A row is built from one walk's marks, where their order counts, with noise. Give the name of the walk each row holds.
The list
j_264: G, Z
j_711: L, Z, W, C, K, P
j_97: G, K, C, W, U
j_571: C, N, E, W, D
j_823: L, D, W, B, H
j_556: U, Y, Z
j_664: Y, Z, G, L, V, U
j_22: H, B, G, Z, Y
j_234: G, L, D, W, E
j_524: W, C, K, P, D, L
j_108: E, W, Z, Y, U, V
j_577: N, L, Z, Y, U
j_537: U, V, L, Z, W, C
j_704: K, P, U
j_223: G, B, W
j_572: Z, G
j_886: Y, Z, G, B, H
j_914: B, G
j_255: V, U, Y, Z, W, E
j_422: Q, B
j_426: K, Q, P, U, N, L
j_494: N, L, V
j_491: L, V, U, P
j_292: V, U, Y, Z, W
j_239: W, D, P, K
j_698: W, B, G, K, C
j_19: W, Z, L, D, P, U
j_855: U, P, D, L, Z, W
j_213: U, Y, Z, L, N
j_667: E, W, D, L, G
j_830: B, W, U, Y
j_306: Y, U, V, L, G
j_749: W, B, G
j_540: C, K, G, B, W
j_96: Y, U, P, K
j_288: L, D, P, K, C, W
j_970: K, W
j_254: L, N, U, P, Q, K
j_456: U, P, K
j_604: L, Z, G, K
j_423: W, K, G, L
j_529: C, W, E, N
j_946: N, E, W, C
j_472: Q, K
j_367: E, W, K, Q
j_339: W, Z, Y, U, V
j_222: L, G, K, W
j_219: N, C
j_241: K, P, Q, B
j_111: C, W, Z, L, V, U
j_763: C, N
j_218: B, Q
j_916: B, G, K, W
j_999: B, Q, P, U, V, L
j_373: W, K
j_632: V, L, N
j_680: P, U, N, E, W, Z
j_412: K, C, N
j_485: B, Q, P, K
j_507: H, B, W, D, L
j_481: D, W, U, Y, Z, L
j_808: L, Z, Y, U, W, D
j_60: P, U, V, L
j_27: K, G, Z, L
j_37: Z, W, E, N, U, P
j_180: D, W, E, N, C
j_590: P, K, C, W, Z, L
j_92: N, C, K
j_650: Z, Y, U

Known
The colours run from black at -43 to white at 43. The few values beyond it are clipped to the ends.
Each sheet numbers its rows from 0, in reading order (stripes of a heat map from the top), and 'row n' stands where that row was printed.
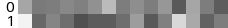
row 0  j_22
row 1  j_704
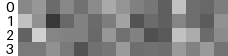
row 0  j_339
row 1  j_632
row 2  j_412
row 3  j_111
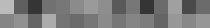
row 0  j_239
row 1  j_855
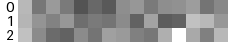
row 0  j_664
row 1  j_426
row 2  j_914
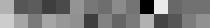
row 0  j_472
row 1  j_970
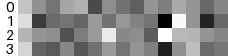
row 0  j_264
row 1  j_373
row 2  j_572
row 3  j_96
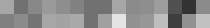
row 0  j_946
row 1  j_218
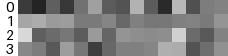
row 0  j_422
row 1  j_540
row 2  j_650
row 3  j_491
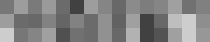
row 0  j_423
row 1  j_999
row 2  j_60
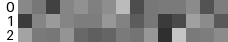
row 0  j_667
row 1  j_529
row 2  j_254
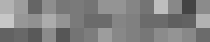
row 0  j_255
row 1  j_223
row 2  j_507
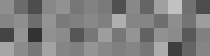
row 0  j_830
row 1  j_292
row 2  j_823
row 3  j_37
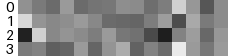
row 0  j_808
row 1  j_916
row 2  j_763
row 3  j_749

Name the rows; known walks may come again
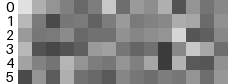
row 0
j_27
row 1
j_306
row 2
j_577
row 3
j_485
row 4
j_680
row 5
j_288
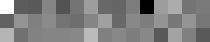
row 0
j_456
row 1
j_711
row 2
j_22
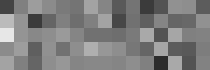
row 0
j_529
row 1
j_632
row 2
j_916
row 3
j_108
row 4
j_180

